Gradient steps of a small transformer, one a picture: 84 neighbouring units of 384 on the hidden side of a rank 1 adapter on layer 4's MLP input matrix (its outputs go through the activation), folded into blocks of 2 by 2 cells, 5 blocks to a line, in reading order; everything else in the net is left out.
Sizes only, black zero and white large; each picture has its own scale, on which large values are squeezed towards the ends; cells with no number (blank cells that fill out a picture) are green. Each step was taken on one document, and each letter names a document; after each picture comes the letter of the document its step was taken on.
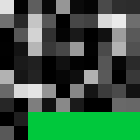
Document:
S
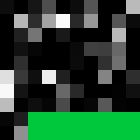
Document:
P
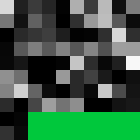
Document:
S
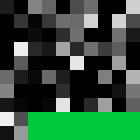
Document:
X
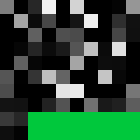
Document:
X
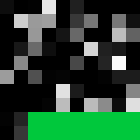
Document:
X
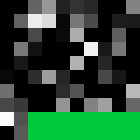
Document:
X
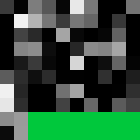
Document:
P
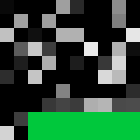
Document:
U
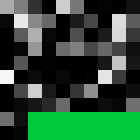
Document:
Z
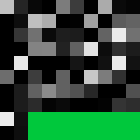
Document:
Z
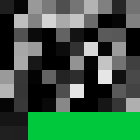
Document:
P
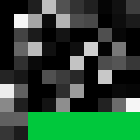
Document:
P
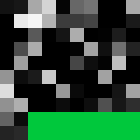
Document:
P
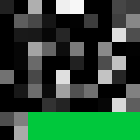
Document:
Z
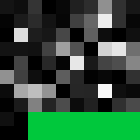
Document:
S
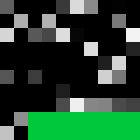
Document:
U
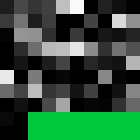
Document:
Z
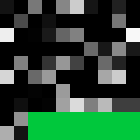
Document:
U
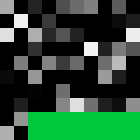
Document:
U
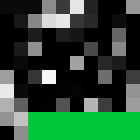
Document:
P
